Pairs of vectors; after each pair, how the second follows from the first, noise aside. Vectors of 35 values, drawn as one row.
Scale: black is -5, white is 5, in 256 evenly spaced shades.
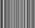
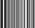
scaled up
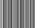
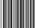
scaled up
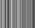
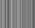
shrunk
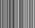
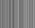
shrunk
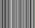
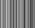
shuffled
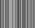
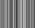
reversed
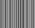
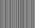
shrunk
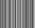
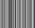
sign-scrambled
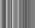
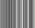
reversed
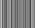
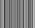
reversed
